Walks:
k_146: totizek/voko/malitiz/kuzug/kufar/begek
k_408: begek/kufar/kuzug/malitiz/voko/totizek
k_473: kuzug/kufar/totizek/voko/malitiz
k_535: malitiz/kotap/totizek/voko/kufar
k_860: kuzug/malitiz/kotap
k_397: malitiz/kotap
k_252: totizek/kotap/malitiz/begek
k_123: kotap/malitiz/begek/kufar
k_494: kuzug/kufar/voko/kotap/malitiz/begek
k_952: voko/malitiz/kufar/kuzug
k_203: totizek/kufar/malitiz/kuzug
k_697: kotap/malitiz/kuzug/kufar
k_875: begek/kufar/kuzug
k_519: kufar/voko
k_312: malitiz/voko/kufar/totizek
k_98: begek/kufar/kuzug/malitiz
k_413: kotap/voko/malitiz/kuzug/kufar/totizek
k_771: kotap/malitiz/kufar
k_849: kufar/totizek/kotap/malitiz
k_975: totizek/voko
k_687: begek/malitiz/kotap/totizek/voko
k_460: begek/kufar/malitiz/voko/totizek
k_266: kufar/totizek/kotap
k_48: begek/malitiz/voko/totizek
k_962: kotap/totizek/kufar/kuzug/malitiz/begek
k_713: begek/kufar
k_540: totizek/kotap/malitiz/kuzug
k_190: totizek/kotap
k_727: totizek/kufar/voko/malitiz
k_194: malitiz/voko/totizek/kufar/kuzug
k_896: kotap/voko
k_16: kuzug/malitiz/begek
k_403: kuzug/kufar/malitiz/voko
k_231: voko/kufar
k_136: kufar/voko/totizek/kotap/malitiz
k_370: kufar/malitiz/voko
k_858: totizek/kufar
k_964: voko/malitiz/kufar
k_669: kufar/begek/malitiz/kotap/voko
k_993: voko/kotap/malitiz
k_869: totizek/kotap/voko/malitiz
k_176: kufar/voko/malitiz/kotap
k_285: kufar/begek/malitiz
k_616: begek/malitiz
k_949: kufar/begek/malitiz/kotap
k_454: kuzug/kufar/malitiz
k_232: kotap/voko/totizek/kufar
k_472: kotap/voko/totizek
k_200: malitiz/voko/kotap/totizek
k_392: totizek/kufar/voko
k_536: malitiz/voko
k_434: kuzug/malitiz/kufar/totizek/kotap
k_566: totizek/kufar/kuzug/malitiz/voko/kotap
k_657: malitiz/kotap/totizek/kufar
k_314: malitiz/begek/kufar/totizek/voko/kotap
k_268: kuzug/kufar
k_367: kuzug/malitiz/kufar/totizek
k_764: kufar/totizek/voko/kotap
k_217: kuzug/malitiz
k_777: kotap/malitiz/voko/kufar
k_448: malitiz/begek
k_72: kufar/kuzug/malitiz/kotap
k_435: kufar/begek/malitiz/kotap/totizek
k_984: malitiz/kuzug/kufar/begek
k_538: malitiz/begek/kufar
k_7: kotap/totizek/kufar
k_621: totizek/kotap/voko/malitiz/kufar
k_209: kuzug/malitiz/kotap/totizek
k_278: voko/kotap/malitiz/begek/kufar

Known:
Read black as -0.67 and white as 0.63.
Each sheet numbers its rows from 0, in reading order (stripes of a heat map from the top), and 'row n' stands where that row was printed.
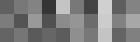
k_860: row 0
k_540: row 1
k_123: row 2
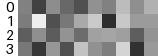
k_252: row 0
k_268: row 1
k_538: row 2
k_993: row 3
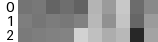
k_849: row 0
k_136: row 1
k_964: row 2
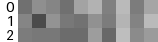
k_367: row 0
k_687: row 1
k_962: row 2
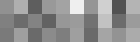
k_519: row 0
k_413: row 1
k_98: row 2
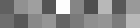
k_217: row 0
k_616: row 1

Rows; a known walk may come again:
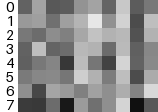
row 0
k_72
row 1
k_231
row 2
k_312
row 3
k_454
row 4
k_860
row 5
k_952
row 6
k_48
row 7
k_397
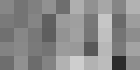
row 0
k_460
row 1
k_413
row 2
k_434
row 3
k_494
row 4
k_370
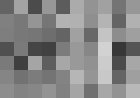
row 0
k_285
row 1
k_194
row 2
k_962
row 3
k_771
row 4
k_200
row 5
k_136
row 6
k_408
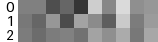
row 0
k_266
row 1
k_209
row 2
k_314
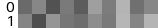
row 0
k_949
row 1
k_687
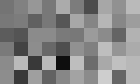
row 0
k_16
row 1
k_435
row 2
k_448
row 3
k_252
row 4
k_713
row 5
k_869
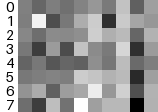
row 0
k_278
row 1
k_268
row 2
k_727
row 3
k_993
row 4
k_123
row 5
k_964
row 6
k_519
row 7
k_536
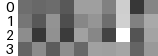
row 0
k_777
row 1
k_540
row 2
k_896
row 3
k_538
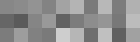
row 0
k_473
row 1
k_616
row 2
k_403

